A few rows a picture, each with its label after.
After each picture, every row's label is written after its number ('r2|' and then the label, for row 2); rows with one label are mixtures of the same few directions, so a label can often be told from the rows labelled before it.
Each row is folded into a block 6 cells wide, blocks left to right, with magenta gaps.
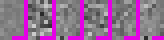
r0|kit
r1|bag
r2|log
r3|bag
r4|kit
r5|log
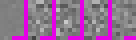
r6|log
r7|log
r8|kit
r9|log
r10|bag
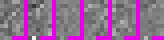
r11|kit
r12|log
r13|log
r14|bag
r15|kit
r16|log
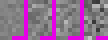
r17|log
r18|bag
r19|kit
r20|log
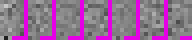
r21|log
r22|log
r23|bag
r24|bag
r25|log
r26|bag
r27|kit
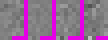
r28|bag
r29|log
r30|log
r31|log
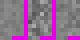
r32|kit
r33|kit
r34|bag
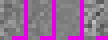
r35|kit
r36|kit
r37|bag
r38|kit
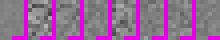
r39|kit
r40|bag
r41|bag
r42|kit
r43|kit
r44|log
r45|bag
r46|kit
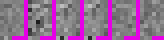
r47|log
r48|kit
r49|log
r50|log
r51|bag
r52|kit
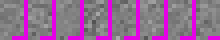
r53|bag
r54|bag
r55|log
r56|kit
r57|log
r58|log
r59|bag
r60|kit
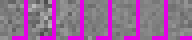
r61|log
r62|bag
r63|kit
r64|log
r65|bag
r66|kit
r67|bag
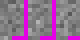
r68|log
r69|kit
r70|kit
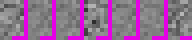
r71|bag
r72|bag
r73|bag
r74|kit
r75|bag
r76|bag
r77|kit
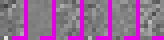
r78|log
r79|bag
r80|bag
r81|log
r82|log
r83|kit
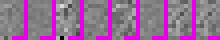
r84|log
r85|bag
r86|log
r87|bag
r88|bag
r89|kit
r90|kit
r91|kit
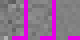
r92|log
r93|bag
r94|log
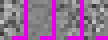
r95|kit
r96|bag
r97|bag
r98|log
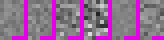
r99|kit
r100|log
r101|bag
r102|bag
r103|log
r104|bag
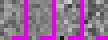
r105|kit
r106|log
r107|log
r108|kit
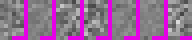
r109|bag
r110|bag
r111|bag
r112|kit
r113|bag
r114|log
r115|kit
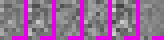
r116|kit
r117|kit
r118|bag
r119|kit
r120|kit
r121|log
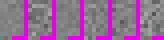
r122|log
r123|bag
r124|bag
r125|log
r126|kit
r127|kit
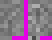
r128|kit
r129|log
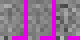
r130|log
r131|log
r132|log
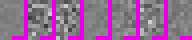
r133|bag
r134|bag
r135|log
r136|bag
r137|bag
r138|kit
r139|kit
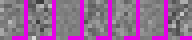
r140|kit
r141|log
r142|log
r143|kit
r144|kit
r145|kit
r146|kit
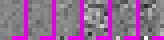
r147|kit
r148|kit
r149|log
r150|bag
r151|log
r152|log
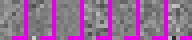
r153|kit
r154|log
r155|log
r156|bag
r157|log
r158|kit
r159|log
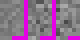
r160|kit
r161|log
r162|kit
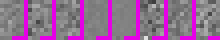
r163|kit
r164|kit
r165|bag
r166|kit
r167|log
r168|log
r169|kit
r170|kit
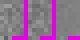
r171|log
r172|kit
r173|log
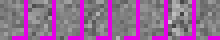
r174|bag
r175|bag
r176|log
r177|kit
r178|log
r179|bag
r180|kit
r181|kit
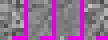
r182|bag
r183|bag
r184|log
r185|bag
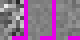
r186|bag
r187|log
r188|bag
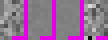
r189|kit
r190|kit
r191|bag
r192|log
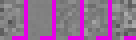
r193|kit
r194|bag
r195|kit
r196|kit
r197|bag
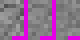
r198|bag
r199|bag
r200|bag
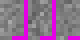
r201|kit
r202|kit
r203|log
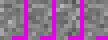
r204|kit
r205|bag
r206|bag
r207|bag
